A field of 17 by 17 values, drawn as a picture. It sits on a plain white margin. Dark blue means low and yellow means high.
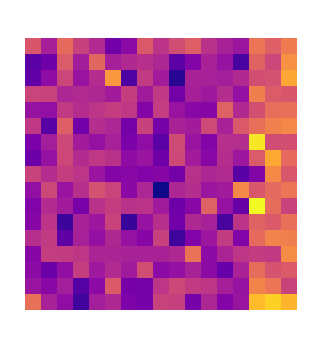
The ninth with the lowest average is the centre. On average the colour sits 40% of the way up the scale. There are no regular stripes. A vertical seam about 80% of the way across splits the table, and the right part is higher. The middle right is the roughest part.
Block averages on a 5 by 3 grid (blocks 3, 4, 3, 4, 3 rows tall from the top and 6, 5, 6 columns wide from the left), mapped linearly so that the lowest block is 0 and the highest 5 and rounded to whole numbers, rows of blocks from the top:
2 1 4 | 2 1 5 | 2 0 4 | 1 1 4 | 1 1 5
